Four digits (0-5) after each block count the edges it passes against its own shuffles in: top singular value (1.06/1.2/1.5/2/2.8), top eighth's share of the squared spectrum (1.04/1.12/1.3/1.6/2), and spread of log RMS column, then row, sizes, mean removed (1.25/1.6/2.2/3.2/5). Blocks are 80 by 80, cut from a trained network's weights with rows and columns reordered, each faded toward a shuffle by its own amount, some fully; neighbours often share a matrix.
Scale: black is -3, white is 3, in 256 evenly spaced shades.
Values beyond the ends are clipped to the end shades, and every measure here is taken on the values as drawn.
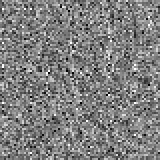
3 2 1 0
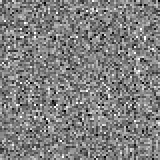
1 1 0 1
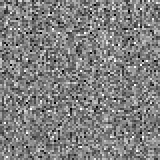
2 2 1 1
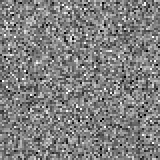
0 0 0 0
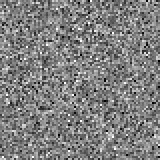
0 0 0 0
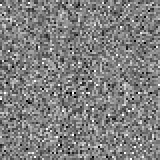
0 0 0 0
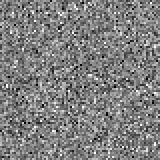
0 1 0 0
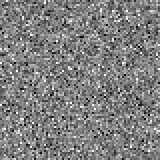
0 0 0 0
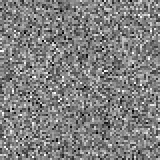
1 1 0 0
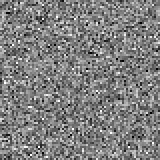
1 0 0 0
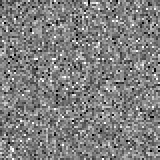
1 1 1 0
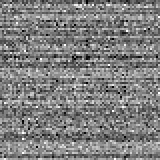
4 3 1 1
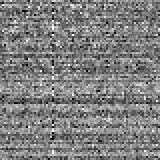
4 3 2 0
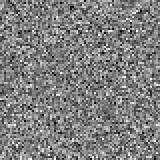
3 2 0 0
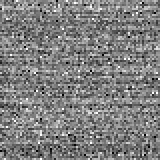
3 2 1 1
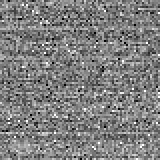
3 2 0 0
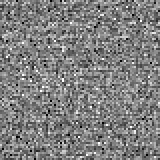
2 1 0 0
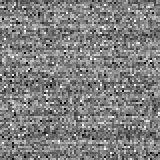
3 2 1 0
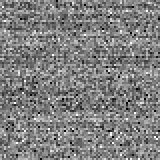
3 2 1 0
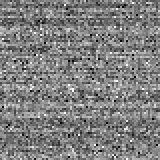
3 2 0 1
